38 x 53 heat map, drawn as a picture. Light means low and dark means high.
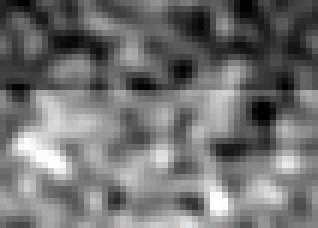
The top right is the ninth with the highest average. No lone cell stands out from its neighbours. A horizontal seam about 40% of the way down splits the table, and the top part is higher. The texture is blotchy. The histogram is bell-shaped.
